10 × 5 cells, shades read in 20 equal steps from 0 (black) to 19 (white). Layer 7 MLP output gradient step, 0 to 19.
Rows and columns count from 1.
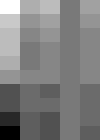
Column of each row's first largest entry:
1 1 1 1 1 1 4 4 4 4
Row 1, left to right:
19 13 14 9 12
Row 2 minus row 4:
1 2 2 0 1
